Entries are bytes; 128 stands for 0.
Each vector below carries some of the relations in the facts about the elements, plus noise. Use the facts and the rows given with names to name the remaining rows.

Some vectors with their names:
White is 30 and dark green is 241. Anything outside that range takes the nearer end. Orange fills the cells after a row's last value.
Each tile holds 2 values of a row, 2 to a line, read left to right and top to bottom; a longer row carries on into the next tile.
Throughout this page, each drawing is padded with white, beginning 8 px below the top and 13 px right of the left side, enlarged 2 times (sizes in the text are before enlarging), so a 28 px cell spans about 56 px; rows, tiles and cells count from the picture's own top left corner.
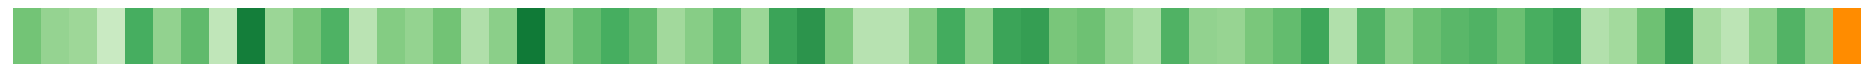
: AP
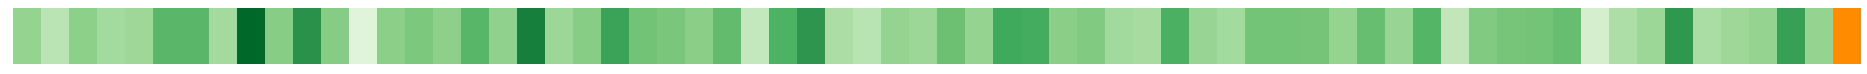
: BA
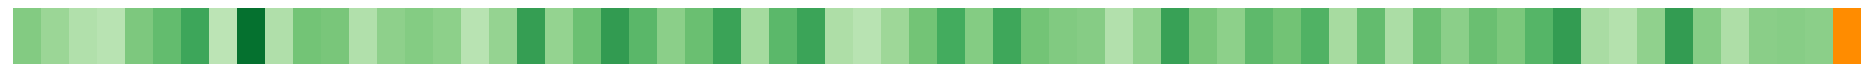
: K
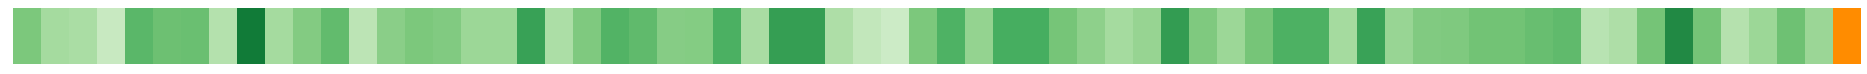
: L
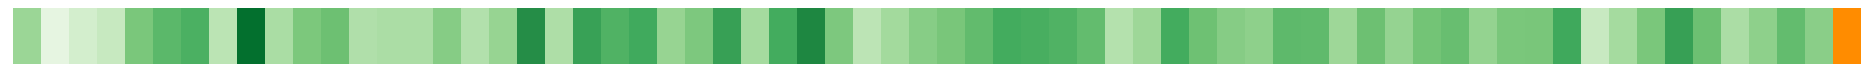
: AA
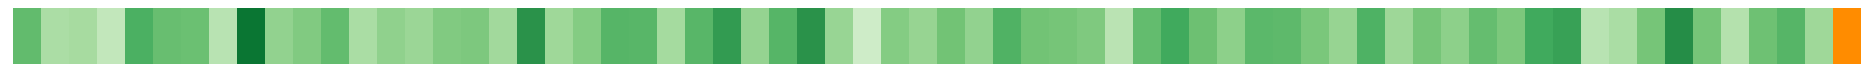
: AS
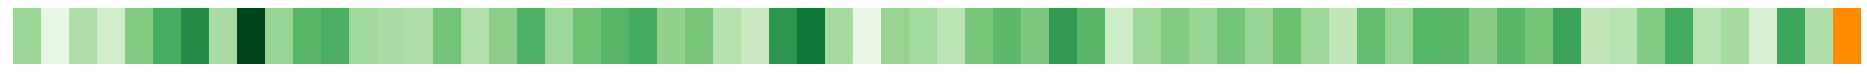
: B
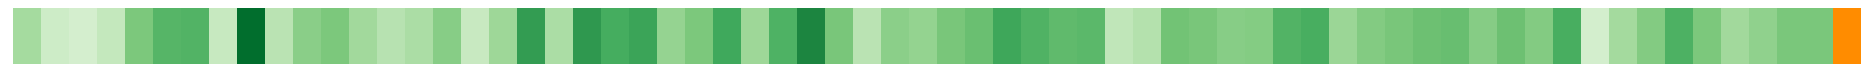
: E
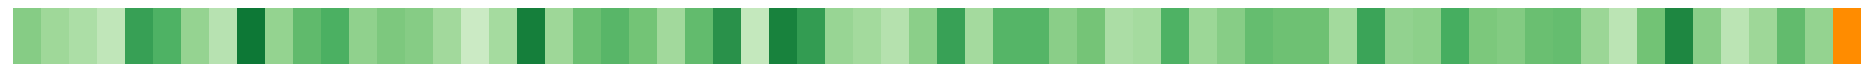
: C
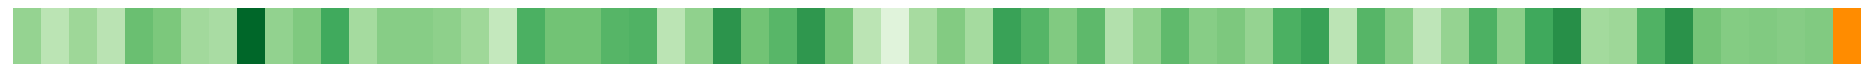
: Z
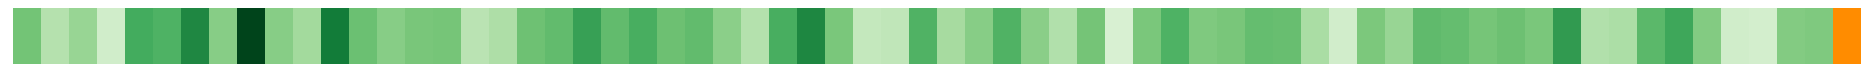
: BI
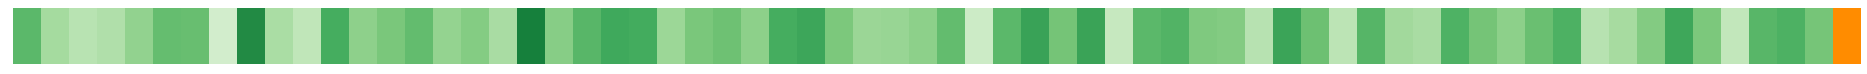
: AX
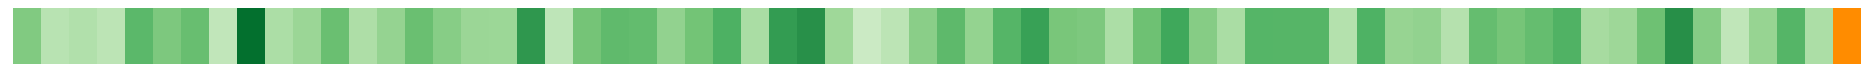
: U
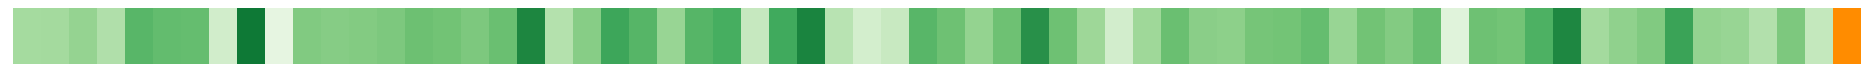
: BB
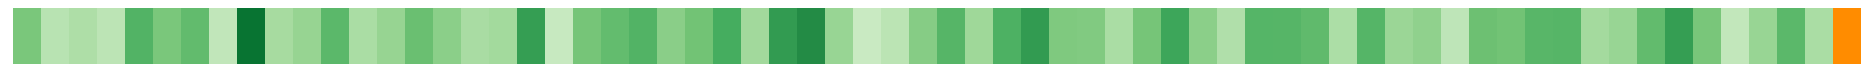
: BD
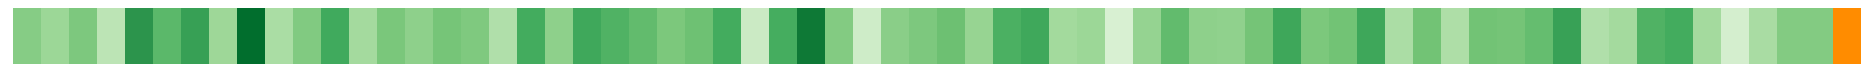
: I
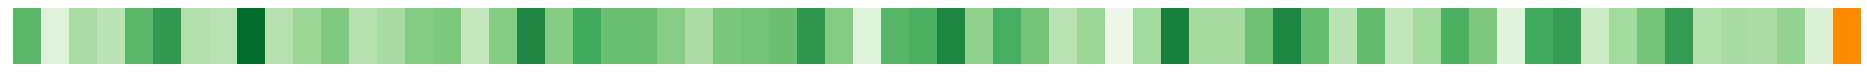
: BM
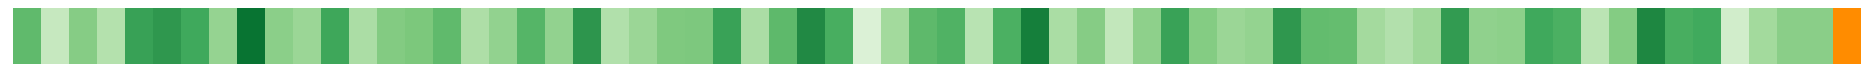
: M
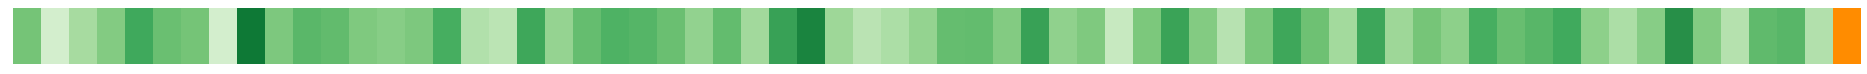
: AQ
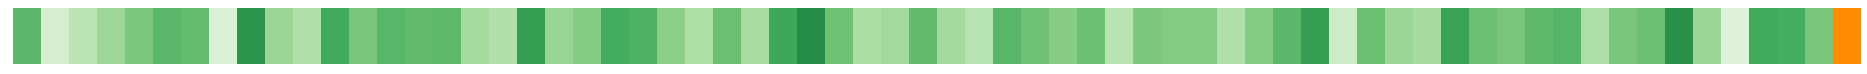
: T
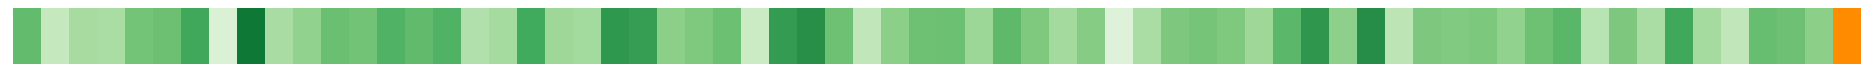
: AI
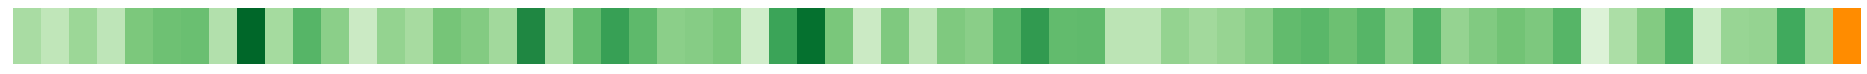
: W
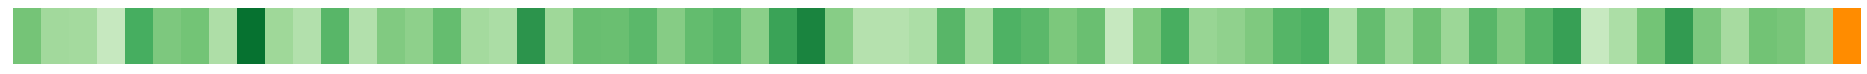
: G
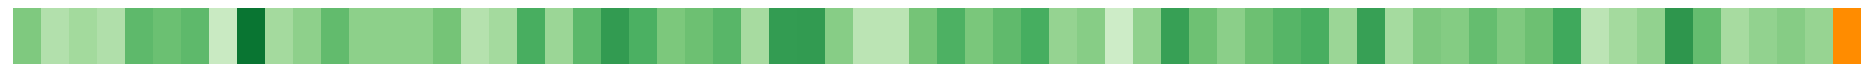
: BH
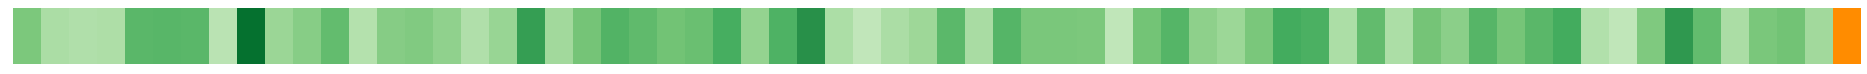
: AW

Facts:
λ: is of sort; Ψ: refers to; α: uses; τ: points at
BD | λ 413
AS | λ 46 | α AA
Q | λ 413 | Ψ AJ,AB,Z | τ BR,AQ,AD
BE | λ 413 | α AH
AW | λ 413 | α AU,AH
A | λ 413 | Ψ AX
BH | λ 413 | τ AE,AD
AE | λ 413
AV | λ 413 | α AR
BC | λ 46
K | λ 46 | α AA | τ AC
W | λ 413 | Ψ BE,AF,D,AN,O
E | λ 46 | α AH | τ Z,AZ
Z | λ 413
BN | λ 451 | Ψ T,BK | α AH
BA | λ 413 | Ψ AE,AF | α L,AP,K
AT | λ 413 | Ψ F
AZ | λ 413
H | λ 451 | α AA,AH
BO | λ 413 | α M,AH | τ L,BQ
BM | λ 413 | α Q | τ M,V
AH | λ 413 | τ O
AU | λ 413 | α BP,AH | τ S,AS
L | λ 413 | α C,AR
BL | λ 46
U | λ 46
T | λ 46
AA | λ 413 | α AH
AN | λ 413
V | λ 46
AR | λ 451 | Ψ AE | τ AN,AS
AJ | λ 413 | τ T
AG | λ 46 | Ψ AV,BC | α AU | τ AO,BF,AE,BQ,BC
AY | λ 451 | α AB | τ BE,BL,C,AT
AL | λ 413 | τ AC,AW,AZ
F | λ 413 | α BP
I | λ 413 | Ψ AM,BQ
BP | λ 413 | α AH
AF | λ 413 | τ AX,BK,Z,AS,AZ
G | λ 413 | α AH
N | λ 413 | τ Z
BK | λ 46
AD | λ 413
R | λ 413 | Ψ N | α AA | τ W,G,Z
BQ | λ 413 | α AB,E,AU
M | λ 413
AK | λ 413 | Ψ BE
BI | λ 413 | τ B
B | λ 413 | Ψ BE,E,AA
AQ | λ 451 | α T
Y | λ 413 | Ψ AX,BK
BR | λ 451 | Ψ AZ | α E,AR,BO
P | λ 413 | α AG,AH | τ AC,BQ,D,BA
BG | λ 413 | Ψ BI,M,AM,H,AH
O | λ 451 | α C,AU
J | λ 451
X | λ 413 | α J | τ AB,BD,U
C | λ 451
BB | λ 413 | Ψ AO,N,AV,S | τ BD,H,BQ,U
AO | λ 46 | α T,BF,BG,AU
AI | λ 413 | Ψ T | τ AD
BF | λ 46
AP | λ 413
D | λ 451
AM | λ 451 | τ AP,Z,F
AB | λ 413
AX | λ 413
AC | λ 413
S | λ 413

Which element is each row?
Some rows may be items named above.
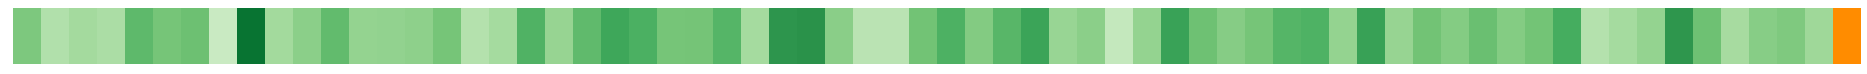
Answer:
BH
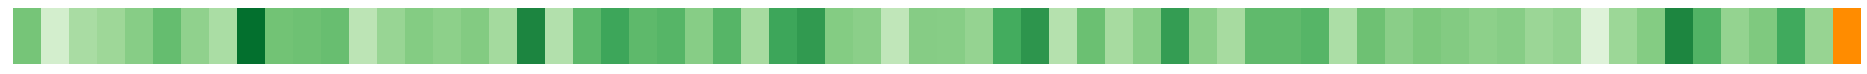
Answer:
AE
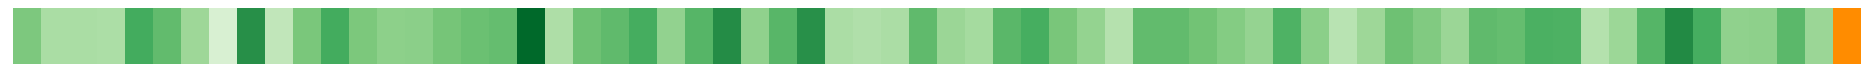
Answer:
S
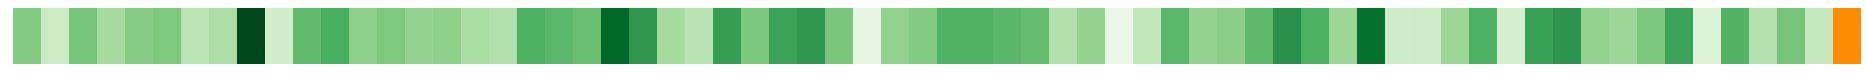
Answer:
Q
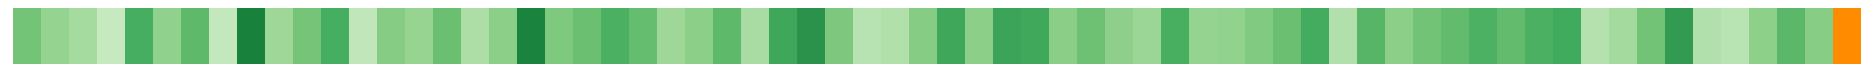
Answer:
AP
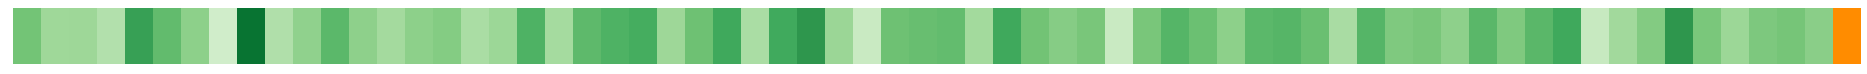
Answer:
AU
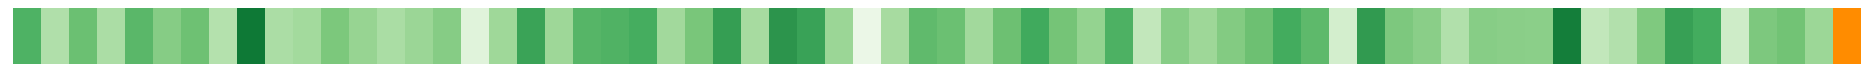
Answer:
J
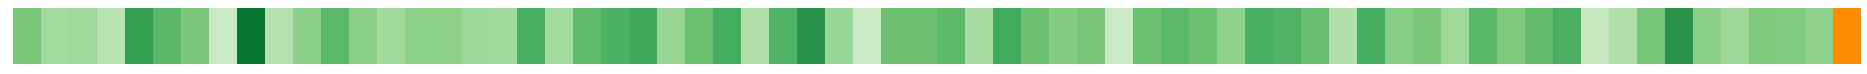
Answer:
AU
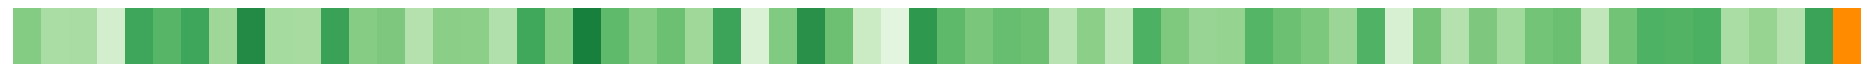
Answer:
AH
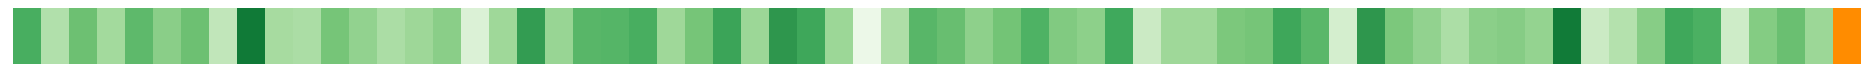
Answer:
J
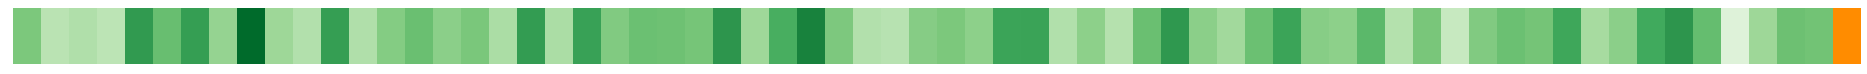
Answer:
H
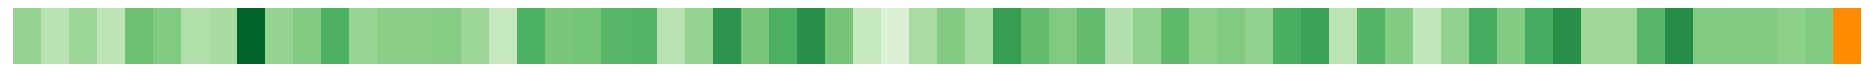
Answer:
Z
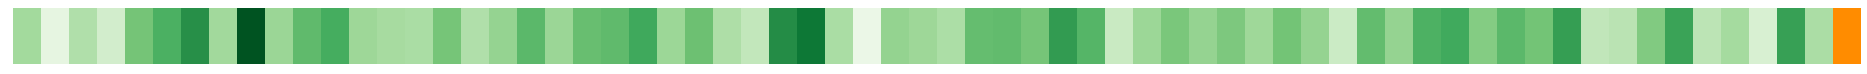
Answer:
B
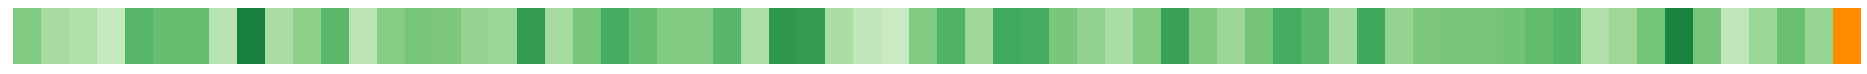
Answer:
L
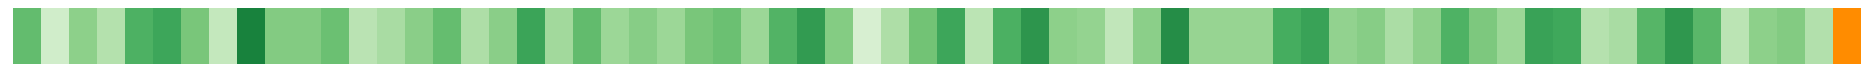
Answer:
V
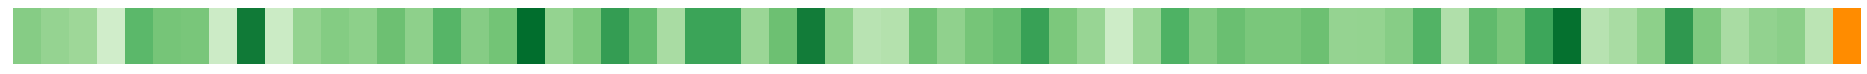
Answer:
R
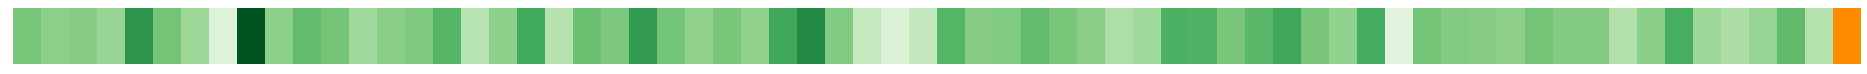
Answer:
BR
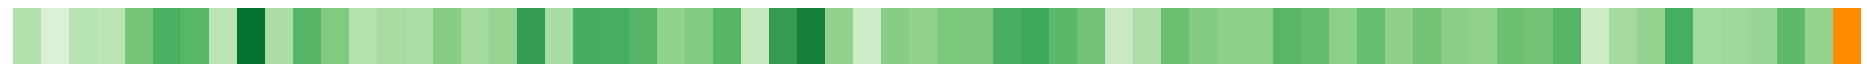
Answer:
AK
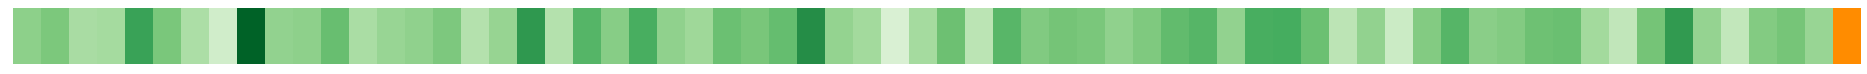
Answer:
AZ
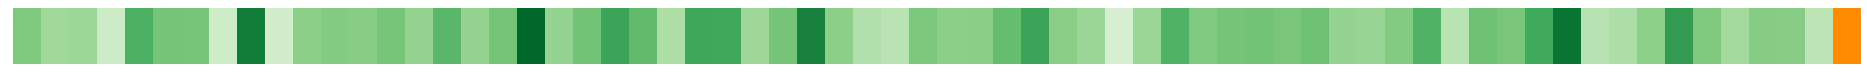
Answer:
R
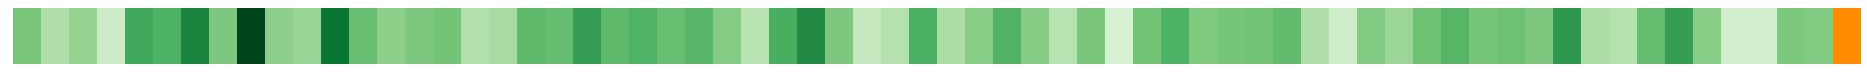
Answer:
BI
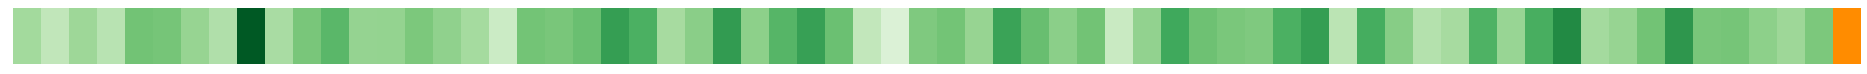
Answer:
AJ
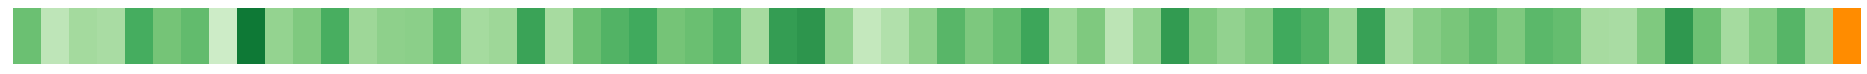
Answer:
AD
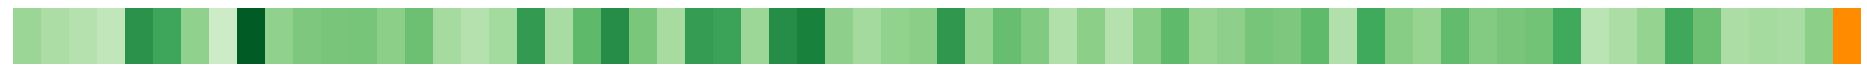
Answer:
AY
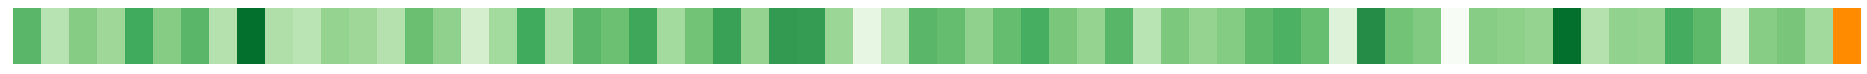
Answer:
X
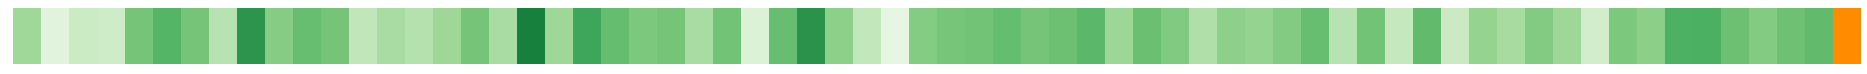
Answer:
O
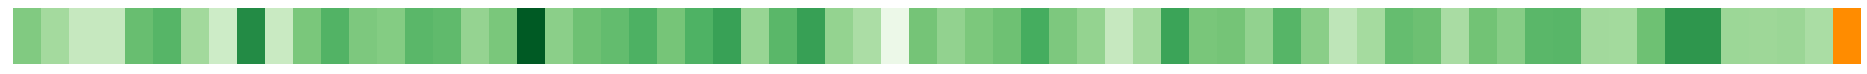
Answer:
AV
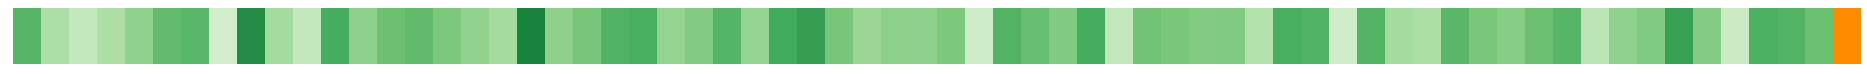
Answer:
BK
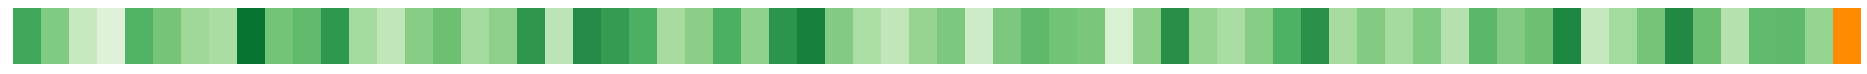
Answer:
F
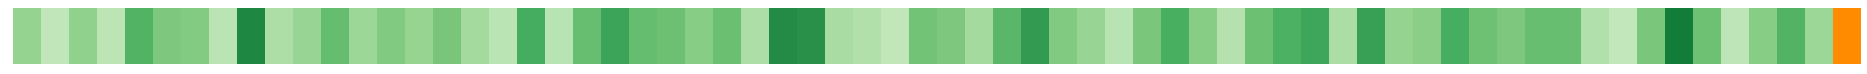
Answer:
BF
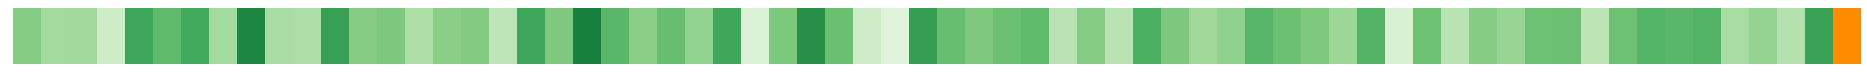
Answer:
AH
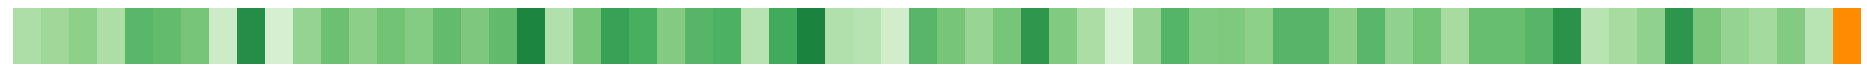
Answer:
AG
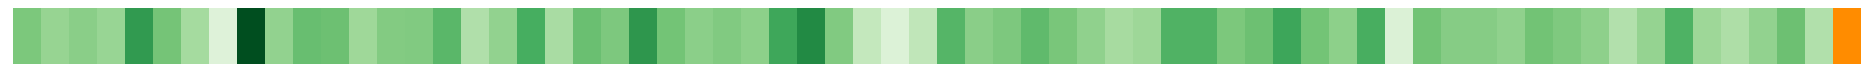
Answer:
BR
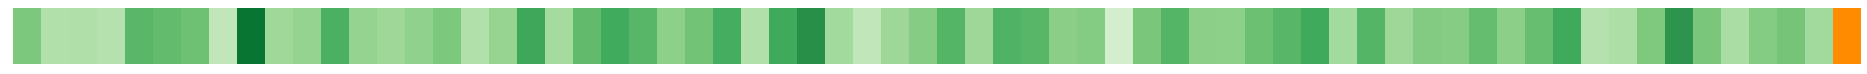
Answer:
BP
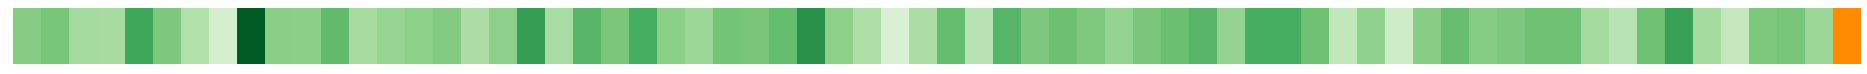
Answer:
AZ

